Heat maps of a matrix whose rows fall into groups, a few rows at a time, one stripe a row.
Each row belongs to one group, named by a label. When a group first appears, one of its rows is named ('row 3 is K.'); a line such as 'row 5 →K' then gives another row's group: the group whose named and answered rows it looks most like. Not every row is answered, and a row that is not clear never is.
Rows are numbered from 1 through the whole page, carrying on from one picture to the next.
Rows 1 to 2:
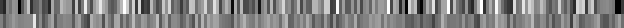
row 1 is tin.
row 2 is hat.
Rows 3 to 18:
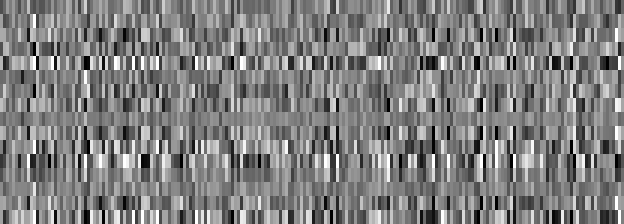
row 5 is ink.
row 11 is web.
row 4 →hat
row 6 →web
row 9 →web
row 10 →ink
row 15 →tin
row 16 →hat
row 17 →ink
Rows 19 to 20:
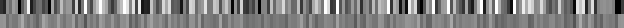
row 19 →tin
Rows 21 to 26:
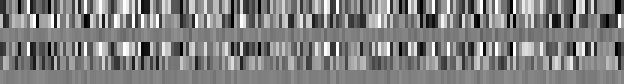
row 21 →tin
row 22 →hat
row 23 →ink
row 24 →tin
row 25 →web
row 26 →ink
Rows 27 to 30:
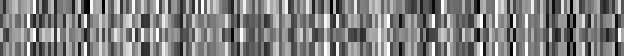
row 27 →hat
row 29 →hat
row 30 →tin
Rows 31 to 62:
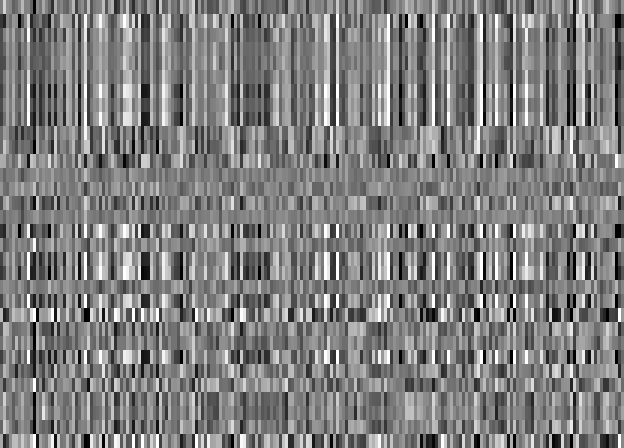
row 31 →web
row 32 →tin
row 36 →tin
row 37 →tin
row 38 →tin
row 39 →tin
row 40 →web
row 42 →ink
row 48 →hat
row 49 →tin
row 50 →tin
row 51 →ink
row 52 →tin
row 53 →hat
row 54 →web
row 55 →web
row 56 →tin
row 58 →hat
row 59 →web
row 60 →web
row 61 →web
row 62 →hat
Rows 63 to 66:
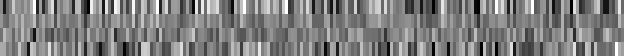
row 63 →hat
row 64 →hat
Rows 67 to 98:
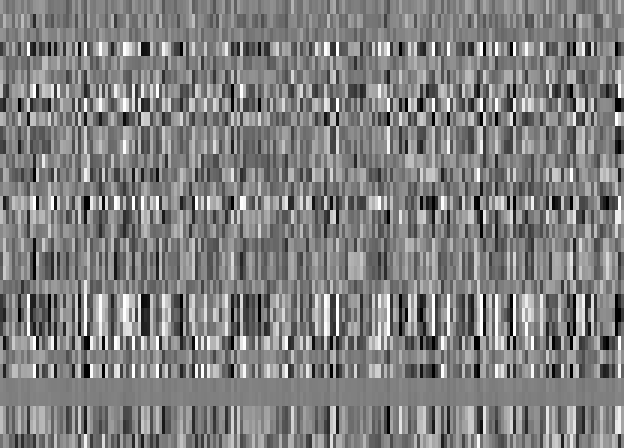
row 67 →ink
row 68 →web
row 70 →tin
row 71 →web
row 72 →ink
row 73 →hat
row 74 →tin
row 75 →ink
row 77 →tin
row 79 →web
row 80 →ink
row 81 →hat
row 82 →ink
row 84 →web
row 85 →web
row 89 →tin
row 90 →tin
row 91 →hat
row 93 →hat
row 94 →ink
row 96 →ink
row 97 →ink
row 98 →web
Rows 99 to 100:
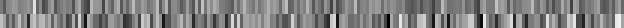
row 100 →ink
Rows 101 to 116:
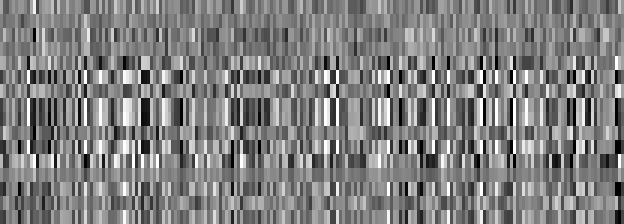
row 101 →hat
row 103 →web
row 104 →web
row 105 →ink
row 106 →tin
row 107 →ink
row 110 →web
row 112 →hat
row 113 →hat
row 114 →tin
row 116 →tin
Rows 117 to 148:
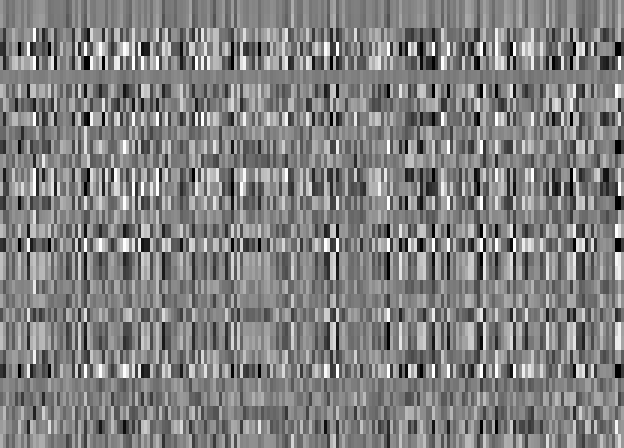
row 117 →ink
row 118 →ink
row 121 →hat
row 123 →ink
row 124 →web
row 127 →tin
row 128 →web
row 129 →hat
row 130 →hat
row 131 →tin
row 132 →hat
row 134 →tin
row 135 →ink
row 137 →hat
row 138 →ink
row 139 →tin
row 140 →ink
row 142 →hat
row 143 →tin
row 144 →ink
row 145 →web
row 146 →web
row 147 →ink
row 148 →ink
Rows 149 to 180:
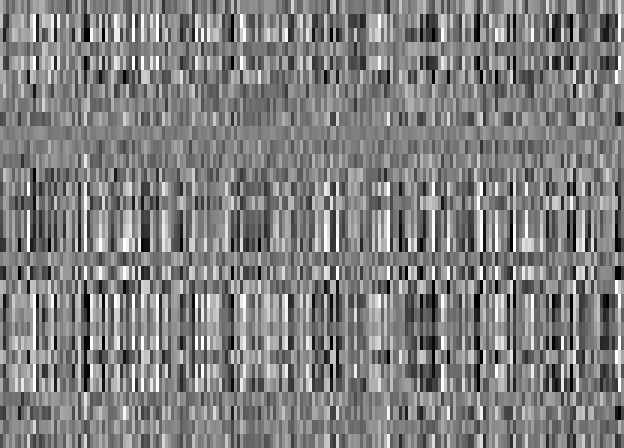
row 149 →ink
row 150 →hat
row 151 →hat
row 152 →web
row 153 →hat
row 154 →ink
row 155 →web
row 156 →web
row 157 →tin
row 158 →ink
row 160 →web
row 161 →web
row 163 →web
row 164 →tin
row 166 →tin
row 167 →ink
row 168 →tin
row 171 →hat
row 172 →hat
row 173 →hat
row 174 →ink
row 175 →hat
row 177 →web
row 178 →tin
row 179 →hat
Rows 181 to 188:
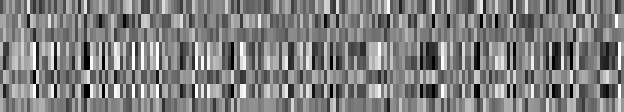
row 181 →tin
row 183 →web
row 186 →web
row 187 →hat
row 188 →ink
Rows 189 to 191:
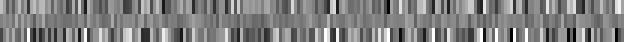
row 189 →ink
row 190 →web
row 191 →tin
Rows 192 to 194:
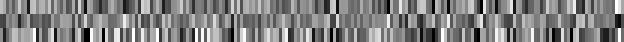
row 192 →ink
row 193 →tin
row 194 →hat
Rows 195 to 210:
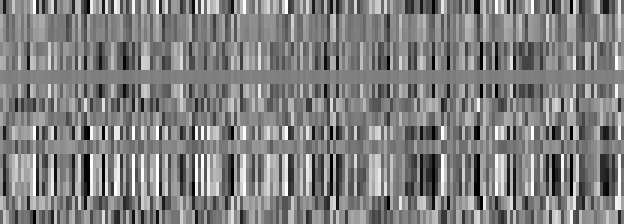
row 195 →hat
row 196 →ink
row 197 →ink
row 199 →ink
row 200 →ink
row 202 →web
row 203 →ink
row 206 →hat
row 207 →hat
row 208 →hat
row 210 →web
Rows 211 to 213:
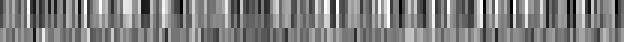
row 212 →tin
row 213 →web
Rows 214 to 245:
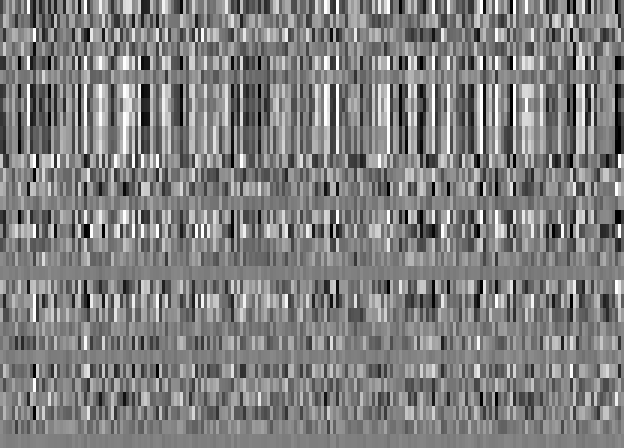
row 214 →tin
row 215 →web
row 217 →web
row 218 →tin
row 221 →tin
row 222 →tin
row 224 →tin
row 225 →hat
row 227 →ink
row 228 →web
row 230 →hat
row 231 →tin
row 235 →hat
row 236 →hat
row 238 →web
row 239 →ink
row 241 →hat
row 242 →ink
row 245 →ink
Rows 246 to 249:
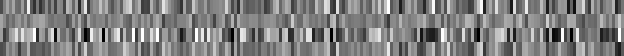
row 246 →tin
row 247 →ink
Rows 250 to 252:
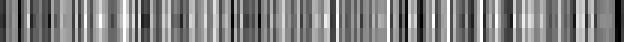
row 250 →tin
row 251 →tin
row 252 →tin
